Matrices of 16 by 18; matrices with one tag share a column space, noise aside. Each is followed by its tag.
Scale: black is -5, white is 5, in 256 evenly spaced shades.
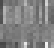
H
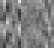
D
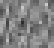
D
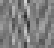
D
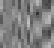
D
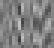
D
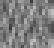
D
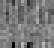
H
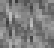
D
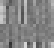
H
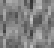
D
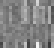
H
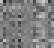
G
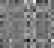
G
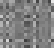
G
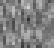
D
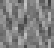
D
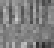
H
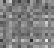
G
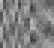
D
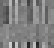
H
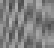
D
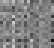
G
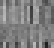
H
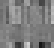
H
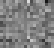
G
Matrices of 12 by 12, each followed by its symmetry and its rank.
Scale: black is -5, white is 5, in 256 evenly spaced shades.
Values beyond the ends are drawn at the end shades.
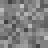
antisymmetric, full rank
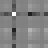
symmetric, rank one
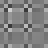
symmetric, rank one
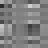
neither, rank one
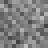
antisymmetric, full rank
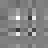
symmetric, rank one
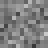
antisymmetric, full rank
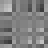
symmetric, rank one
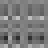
neither, rank one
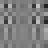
neither, rank one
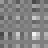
symmetric, rank one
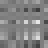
neither, rank one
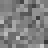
antisymmetric, full rank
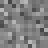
antisymmetric, full rank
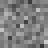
antisymmetric, full rank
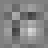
symmetric, rank one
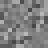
antisymmetric, full rank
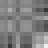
symmetric, rank one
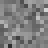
antisymmetric, full rank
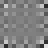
symmetric, rank one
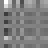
neither, rank one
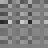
neither, rank one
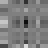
neither, rank one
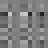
neither, rank one
